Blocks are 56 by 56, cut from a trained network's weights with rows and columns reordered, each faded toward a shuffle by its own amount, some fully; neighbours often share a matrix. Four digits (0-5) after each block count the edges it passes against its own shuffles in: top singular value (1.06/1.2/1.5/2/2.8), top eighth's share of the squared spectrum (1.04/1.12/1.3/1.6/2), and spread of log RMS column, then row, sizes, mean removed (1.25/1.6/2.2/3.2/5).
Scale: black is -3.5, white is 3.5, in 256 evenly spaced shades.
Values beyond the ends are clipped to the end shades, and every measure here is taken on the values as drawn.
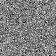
2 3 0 1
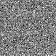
0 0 0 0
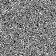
2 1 0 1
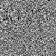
3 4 0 2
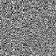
3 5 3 2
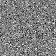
0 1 0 0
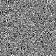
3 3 1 1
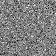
0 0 0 0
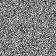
0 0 0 0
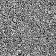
2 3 1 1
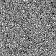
0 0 0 0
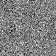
0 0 0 0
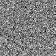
2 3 1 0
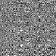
3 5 3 2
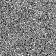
0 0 0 0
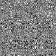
3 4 2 2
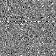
2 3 1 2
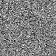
2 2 0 1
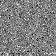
1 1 0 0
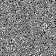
0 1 0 0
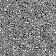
1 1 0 0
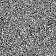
2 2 0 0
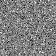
1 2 0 0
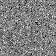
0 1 0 0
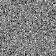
2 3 1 1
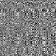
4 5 3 2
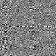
3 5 2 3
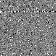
2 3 0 1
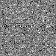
2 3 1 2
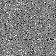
1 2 0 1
